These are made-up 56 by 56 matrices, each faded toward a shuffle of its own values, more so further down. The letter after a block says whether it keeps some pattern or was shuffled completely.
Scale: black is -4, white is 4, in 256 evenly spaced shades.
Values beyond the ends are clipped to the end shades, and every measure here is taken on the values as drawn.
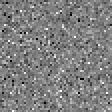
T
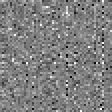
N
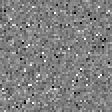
T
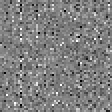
N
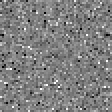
T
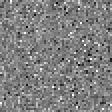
T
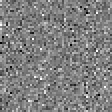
N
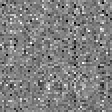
N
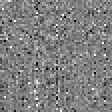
N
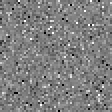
T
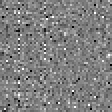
N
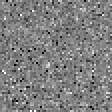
T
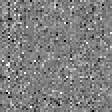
N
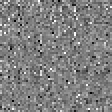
N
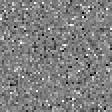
T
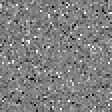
T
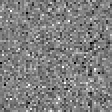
N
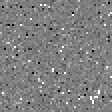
T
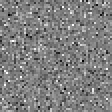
T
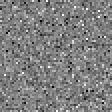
T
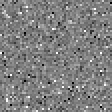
T
